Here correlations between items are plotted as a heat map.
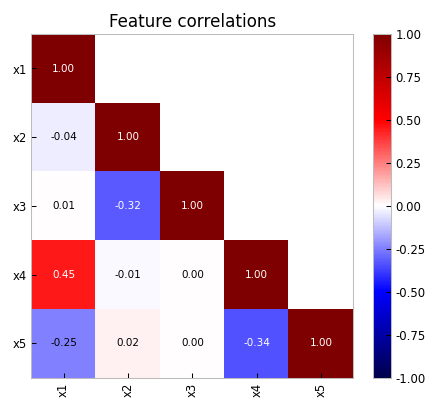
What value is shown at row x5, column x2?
0.02
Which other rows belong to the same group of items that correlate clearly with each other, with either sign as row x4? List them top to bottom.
x1, x5
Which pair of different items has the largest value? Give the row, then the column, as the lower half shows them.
x4, x1
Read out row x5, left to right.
-0.25 0.02 0.00 -0.34 1.00
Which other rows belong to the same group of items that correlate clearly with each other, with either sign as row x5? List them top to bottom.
x1, x4
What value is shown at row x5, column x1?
-0.25
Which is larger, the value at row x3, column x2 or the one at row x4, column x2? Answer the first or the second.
the second
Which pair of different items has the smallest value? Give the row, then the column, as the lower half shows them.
x5, x4
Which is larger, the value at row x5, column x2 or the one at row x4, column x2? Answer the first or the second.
the first
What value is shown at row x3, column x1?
0.01
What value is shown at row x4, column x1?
0.45
